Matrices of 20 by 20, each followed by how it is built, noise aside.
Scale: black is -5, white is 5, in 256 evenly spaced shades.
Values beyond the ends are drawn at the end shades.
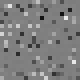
sparse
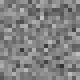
noise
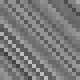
Toeplitz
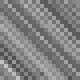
Toeplitz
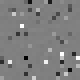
sparse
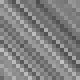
Toeplitz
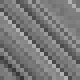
Toeplitz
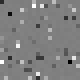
sparse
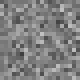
noise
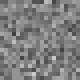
noise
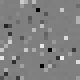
sparse
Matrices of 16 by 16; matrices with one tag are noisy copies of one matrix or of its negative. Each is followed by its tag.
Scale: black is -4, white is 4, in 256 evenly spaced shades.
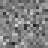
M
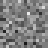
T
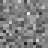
T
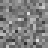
T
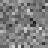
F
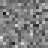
M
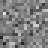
M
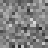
F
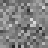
F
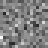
M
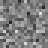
T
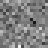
F
